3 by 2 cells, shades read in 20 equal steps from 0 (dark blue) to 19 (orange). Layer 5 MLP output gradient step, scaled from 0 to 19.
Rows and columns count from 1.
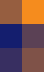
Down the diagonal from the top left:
11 6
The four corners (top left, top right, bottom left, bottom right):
11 19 3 9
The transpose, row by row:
11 0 3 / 19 6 9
